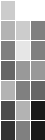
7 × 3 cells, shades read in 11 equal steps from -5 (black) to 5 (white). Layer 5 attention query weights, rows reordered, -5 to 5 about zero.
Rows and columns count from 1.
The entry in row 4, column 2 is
1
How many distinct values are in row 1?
2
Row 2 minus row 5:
0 3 1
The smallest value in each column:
-3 0 -4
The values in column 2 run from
0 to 5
